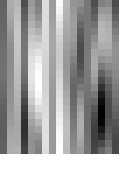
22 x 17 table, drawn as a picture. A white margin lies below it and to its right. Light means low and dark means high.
Histogram: bell-shaped. Grain: streaks running down. Ninth with the highest average: bottom right.
